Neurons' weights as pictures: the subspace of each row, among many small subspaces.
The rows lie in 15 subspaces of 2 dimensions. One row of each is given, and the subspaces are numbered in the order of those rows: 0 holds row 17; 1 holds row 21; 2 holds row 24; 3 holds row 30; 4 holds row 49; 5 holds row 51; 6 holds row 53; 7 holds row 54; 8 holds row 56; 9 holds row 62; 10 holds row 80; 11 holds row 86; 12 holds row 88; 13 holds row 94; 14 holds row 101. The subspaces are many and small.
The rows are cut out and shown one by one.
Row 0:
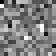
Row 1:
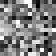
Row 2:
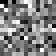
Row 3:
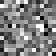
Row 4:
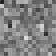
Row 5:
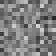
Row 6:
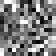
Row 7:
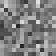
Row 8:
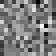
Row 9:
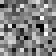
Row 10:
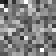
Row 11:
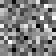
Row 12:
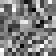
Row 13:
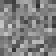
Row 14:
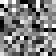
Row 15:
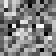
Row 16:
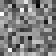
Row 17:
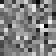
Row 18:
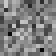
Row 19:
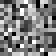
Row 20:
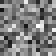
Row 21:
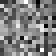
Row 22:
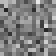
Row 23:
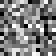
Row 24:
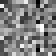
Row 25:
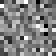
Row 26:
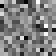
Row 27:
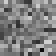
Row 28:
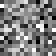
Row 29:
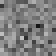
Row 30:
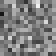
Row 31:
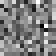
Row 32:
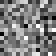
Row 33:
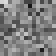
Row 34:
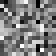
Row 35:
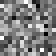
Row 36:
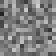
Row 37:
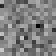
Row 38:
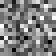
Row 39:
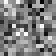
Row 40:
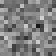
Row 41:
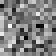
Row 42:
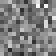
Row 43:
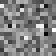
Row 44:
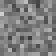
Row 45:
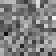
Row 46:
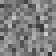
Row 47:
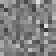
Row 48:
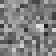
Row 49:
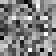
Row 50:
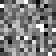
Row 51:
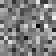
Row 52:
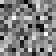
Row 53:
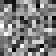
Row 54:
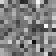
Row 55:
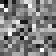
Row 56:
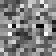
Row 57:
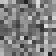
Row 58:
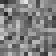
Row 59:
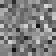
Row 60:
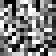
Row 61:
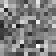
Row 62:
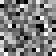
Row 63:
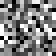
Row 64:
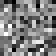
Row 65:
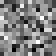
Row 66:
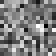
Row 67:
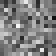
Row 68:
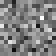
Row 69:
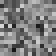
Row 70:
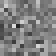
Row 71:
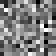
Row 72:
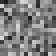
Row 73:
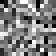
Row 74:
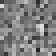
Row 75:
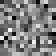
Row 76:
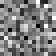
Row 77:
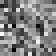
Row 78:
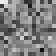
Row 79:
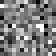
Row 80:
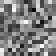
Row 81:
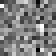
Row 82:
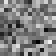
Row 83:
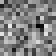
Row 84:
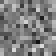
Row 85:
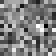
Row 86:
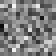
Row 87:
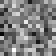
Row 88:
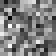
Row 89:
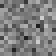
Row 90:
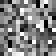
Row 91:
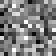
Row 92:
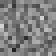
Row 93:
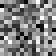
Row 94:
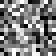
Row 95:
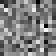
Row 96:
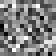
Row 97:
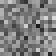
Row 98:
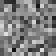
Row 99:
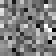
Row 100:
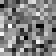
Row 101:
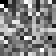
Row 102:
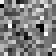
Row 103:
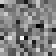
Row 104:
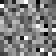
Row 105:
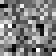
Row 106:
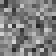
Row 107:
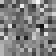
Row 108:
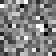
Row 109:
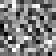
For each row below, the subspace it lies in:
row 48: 7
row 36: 3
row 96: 11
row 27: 4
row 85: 7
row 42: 3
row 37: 12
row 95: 0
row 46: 4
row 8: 0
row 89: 6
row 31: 0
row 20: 10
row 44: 3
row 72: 12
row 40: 10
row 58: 12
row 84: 10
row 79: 1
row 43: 8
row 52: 4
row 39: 14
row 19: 5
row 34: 2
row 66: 7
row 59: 5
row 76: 5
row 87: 13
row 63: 11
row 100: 12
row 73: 7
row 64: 6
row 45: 6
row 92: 11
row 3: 9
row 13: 6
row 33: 14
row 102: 14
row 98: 6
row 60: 5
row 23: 13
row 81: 2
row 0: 14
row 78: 14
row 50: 1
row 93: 6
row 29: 12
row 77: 7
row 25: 9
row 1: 4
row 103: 12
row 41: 12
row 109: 11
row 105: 2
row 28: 6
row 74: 2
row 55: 8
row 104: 9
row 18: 8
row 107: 0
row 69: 7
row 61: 2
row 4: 14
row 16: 3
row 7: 2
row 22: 0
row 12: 10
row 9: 1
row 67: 1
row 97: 13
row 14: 9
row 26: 9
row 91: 13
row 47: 0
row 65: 10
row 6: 10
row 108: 9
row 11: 5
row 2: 8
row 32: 13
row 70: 2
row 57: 1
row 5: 13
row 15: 8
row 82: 4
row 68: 5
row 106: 1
